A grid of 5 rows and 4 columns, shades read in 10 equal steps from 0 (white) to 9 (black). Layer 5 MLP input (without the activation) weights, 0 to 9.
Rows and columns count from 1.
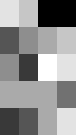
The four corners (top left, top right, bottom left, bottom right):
1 9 7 1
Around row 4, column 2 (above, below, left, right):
7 6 3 3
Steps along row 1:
up up same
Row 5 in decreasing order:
7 6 3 1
